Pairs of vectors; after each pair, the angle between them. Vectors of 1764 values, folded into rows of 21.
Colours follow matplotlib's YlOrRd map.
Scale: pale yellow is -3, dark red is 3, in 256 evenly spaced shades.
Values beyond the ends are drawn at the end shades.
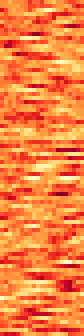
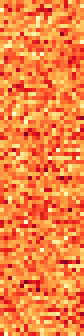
partly opposed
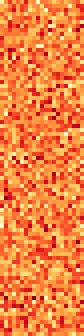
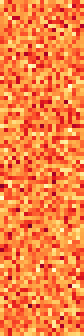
partly aligned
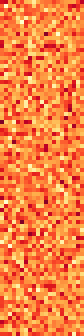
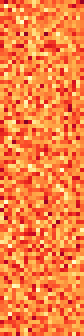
nearly parallel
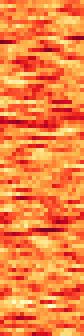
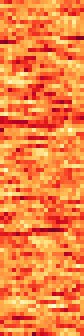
nearly parallel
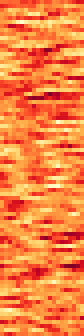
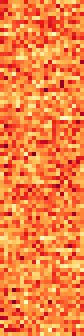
partly opposed
